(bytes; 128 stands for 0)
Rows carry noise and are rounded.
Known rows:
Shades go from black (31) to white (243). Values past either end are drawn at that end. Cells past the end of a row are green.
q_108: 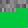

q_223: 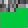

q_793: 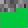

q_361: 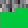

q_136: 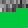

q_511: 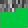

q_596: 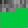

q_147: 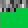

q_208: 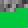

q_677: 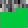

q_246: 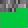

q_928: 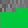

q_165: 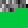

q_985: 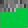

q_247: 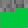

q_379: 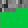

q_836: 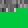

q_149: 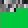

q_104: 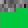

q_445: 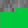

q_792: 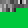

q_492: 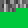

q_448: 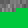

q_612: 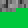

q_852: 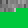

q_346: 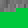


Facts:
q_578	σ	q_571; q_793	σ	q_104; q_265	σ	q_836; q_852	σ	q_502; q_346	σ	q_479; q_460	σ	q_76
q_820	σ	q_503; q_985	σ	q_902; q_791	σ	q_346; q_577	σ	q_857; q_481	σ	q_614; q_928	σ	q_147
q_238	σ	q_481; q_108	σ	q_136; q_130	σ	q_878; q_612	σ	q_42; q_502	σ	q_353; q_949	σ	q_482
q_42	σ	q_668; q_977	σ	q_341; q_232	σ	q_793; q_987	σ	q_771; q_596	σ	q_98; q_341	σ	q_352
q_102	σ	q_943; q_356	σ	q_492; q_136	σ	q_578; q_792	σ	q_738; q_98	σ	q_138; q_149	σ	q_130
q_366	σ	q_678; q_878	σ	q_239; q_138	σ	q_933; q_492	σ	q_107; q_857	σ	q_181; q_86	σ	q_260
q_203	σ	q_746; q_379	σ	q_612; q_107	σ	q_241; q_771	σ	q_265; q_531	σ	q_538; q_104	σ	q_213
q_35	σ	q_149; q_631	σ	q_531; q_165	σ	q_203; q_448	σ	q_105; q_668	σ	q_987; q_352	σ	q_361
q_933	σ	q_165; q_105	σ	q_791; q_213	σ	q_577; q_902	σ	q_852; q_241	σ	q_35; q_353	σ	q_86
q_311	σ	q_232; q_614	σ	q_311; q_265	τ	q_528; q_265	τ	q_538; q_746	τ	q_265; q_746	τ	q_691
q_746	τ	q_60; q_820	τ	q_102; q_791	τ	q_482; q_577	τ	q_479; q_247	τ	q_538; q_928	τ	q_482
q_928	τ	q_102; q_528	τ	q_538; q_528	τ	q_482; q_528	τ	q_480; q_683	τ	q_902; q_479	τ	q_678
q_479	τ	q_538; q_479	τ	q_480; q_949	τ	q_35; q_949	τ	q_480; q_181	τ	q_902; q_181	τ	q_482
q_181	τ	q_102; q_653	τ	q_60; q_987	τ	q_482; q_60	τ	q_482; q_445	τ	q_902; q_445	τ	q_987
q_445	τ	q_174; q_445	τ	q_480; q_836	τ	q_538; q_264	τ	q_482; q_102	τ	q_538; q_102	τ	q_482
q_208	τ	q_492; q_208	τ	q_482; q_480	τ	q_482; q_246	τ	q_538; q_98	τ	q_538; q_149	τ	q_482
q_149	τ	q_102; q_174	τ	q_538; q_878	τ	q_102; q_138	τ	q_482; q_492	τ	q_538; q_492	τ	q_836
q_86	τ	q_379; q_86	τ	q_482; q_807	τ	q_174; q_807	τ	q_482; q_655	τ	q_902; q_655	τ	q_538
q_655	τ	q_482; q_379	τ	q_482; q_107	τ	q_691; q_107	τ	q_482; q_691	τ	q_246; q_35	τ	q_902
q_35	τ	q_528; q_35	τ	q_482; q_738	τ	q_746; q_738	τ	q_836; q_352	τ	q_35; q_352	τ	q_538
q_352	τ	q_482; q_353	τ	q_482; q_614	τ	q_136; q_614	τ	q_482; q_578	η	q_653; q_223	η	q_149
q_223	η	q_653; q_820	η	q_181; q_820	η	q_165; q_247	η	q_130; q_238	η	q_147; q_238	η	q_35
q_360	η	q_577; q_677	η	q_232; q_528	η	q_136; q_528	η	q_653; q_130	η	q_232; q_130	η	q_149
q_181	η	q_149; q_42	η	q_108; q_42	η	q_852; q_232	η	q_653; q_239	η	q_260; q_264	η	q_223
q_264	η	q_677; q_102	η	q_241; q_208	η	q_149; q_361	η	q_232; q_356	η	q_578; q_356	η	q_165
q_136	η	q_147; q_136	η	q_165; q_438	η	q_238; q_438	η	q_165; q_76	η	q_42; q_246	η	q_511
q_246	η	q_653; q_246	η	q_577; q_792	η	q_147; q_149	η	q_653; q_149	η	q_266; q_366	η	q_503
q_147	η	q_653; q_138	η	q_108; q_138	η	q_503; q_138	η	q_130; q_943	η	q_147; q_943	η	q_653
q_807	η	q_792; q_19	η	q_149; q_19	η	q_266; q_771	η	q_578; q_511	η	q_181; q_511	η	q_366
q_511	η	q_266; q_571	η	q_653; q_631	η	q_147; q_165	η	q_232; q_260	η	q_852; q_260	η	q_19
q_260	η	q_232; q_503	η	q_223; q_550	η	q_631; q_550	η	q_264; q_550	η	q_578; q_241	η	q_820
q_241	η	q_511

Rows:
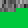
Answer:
q_577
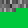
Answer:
q_35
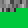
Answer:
q_943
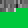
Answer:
q_265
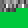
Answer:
q_578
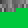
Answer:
q_102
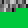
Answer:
q_356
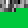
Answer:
q_232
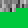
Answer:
q_260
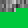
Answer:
q_771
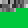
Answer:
q_503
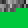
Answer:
q_820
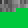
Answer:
q_98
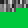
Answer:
q_241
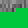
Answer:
q_550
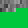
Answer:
q_987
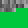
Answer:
q_138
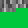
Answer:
q_107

